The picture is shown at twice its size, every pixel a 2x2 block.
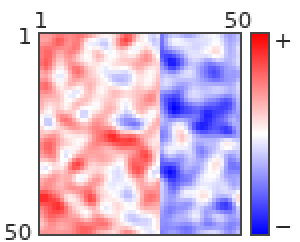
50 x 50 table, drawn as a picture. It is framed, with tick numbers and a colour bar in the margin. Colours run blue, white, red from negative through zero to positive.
Ninth with the lowest average: middle right. Ninth with the highest average: bottom left. Lone odd cells: none. Grain: blotchy. Seam: vertical, 60% of the way across, the left part higher.
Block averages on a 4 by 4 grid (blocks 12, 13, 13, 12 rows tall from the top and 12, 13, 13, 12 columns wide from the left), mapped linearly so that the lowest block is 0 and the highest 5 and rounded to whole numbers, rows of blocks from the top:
5 3 2 1 / 4 3 2 0 / 4 4 2 1 / 5 3 2 1
